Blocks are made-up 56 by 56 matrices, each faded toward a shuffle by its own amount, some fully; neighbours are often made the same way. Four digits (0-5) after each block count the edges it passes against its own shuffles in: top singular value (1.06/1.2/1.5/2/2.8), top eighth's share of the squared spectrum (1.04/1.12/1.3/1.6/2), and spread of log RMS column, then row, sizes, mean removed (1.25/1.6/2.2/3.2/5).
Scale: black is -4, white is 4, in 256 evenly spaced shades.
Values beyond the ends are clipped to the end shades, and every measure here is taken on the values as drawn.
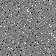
0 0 0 0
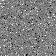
1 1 0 0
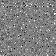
3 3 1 1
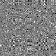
4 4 2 2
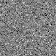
3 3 1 1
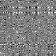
4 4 2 2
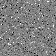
0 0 0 0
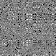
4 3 1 2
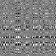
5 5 3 3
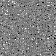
3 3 1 1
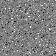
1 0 0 0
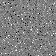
1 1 0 0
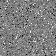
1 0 0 0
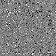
3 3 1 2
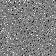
0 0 0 0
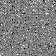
2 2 0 1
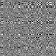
4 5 3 3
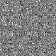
3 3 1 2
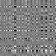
5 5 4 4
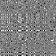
4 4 2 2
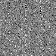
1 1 2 0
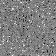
1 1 1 0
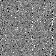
2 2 2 0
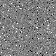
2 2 0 0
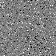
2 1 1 0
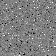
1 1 0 0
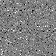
2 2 0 1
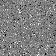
2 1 0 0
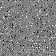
1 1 0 0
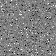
2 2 0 0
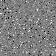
0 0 0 0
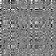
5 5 3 3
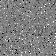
2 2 0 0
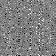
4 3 1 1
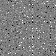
3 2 1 0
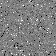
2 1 0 0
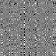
4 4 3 2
